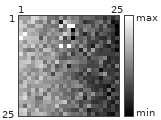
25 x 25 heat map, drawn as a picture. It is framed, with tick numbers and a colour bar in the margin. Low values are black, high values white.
Values change most from cell to cell in the top middle. No single row or column stands out from its neighbours. In the top middle lies a patch that is rougher than the rest. The field climbs toward the left. No regular stripes run through it.
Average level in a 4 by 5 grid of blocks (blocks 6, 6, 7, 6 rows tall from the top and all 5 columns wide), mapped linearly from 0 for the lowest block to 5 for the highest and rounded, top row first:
53310 | 54310 | 44210 | 44210
